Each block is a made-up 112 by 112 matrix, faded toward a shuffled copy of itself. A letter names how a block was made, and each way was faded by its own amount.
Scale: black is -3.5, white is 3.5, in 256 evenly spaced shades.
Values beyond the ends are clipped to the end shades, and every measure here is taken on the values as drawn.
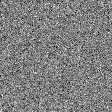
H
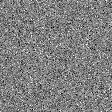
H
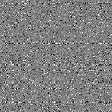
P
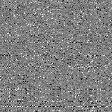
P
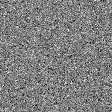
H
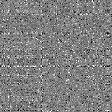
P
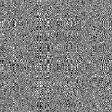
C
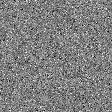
H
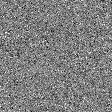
H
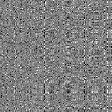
C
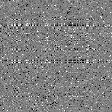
P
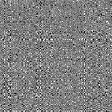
C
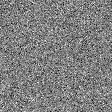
H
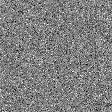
H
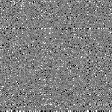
P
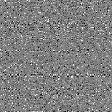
P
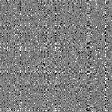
C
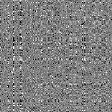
C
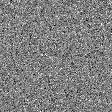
H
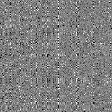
C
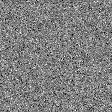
H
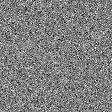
H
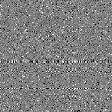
P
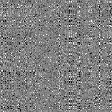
C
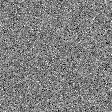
H
